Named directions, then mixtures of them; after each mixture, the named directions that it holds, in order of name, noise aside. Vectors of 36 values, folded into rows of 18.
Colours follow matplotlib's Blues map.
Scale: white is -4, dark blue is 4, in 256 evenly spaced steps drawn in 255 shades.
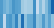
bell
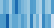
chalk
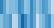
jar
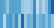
bell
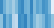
bell, jar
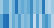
bell, chalk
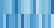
bell, chalk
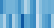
bell, jar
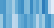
bell, jar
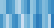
chalk, jar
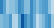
jar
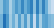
bell, chalk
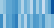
bell, jar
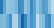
jar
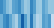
chalk, jar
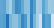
chalk, jar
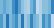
bell, chalk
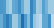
chalk, jar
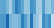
chalk, jar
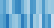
chalk, jar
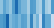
chalk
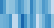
jar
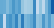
bell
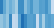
chalk, jar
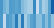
bell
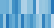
bell, chalk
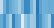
bell, jar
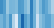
jar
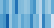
chalk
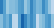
jar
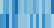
chalk, jar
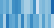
bell, chalk
